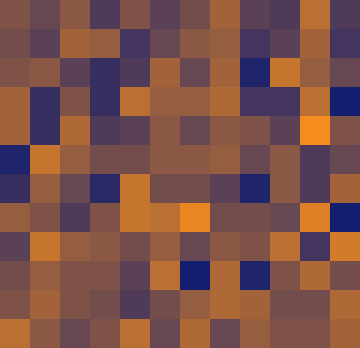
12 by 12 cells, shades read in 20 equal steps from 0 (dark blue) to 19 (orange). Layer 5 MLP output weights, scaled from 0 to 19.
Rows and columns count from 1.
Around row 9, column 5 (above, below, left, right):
15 6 10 11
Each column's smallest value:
1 3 5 2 4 6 0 6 1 4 4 0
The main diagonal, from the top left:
9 6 6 3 6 10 8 8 9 9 8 12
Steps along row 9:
up down down down up down up down up down up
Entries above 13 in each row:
1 0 1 2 1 1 1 4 3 1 0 2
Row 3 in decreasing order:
15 12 12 11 10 9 7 7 6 5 3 1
